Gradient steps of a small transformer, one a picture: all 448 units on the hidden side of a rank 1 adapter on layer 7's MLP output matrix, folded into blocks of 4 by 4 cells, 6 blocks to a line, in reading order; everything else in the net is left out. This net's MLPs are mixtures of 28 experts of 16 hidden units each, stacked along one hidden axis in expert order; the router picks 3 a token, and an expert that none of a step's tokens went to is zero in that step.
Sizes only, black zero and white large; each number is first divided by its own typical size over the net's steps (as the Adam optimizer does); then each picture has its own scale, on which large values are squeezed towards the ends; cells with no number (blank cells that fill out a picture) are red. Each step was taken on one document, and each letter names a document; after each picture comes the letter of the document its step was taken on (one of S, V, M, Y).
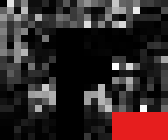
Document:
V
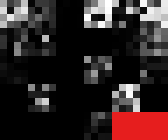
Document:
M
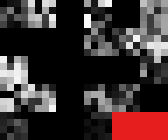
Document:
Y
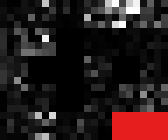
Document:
M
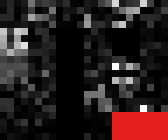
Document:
V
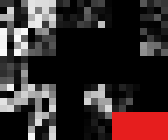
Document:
Y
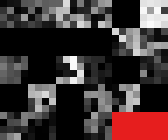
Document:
Y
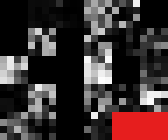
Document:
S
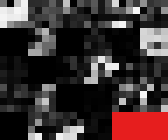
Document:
M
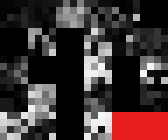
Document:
S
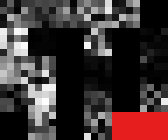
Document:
V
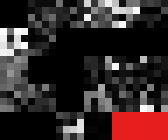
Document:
V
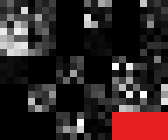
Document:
V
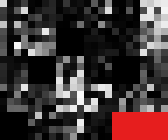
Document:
M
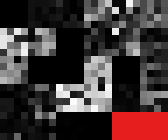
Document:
S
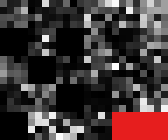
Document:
M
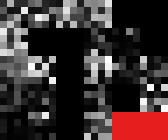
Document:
V
